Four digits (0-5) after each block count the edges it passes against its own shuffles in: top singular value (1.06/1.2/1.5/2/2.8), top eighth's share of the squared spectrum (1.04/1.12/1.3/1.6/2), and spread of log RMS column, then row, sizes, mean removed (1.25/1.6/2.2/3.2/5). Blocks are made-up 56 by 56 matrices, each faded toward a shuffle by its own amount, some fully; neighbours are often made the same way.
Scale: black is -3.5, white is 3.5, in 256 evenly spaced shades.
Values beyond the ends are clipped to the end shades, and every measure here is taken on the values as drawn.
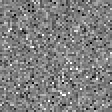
0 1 0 0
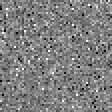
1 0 0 0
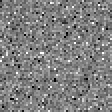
0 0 0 0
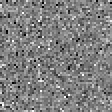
0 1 1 0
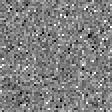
0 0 0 0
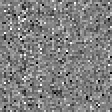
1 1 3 0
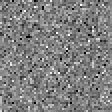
0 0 1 0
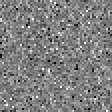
0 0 0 0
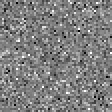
0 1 0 0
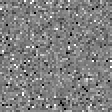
0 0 0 0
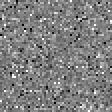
1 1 0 1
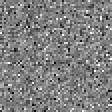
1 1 0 1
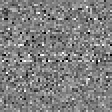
1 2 0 3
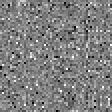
3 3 0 1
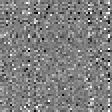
4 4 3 2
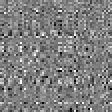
4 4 3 3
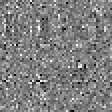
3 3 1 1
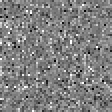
2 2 1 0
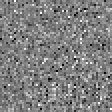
3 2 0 0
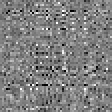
4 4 2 3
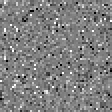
1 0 0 0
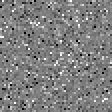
1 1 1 0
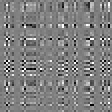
5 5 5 4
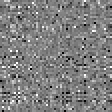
4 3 2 2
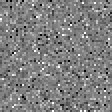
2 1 0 0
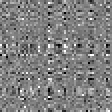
5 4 3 3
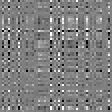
5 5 4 4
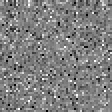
3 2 1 0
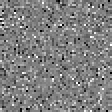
3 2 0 0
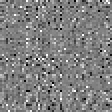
4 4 2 2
